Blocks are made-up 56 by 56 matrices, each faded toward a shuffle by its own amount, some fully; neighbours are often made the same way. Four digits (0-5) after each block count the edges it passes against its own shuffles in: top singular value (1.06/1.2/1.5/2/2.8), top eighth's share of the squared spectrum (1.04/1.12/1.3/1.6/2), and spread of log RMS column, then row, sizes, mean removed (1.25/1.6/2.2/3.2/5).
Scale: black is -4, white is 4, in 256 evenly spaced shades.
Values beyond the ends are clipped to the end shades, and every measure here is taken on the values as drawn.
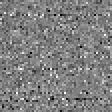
1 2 0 2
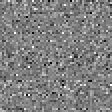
1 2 0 3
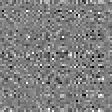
4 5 2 3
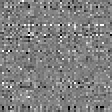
4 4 2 3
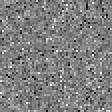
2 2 0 0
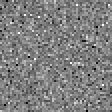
0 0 0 0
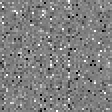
3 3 1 0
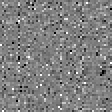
4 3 2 1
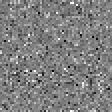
2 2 0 1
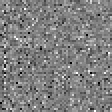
3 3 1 1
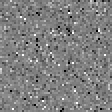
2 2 0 0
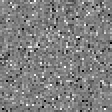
1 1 0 0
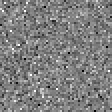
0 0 0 0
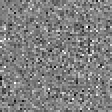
3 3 1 1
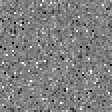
1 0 0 0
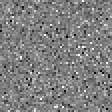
1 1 0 0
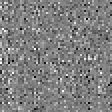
4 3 2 2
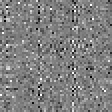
4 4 2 2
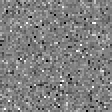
1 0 0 0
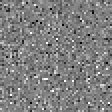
2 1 0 0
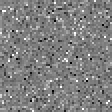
0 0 0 0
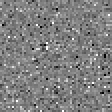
2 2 0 0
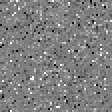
1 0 0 0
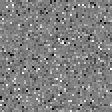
1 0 0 0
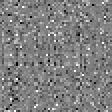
4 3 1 2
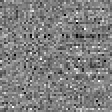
4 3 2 2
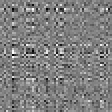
5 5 3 3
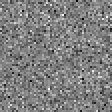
1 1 0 0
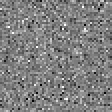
2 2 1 1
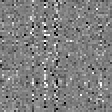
3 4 2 1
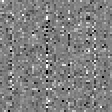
4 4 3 1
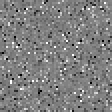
0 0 0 0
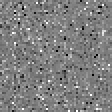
2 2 1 0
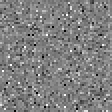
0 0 0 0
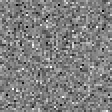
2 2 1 0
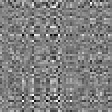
5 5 3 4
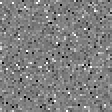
0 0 0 0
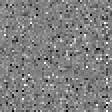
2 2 1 1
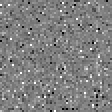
0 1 0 0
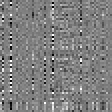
4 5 4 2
